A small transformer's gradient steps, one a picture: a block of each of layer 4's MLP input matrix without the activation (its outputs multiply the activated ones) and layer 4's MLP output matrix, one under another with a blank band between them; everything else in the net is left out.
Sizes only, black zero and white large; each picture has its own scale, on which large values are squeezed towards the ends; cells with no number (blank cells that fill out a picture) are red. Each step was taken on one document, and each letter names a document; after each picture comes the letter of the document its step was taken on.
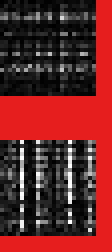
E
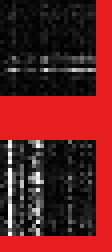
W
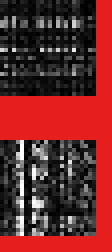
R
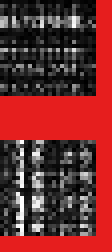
R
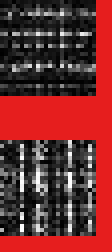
E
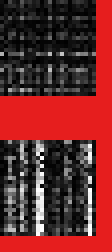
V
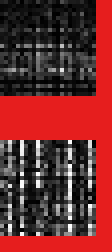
E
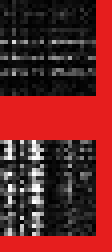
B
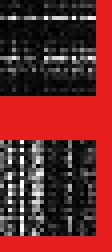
W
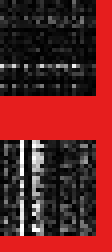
R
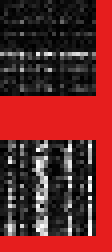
V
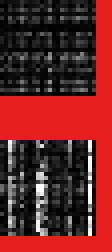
V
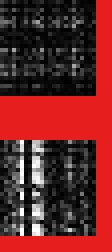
R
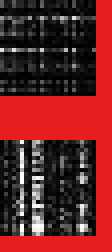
R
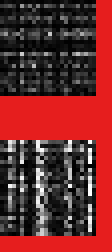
V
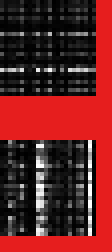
V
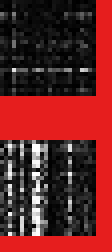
B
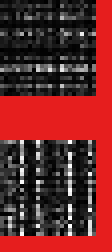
E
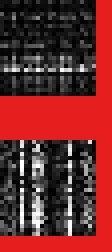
E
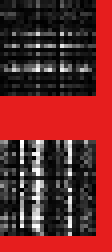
E
